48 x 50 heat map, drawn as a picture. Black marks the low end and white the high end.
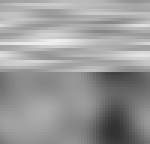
It is made of 2 by 1 panels. Panel 1,1: high, streaked across. Panel 2,1: middling, smooth, strong in contrast.
